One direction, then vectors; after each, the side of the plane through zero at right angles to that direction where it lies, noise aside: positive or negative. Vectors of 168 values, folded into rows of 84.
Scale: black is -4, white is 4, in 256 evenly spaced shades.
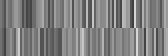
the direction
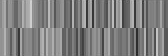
negative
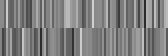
positive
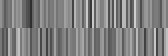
positive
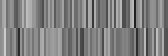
negative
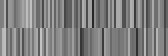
negative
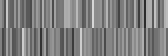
positive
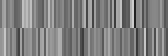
negative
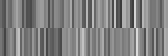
positive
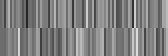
positive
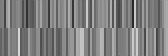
positive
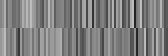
negative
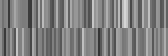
positive
